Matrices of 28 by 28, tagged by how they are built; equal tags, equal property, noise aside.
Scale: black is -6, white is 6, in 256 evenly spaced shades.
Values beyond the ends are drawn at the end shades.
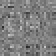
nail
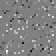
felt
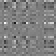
nail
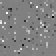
felt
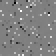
felt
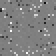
felt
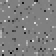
felt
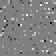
felt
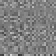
nail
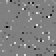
felt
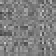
nail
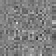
nail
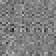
nail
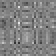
nail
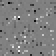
felt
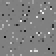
felt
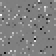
felt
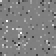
felt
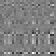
nail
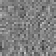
nail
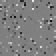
felt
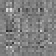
nail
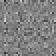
nail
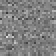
nail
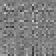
nail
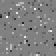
felt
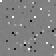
felt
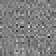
nail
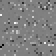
felt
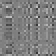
nail
